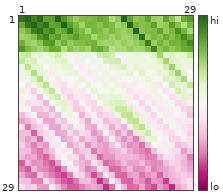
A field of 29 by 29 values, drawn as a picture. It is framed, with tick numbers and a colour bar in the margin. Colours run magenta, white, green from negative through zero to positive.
Overall the values sit about 50% of the way up the scale. The top part is higher, up to a seam about 20% of the way down. There is an overall slope up to the top. Streaks slant down to the right.
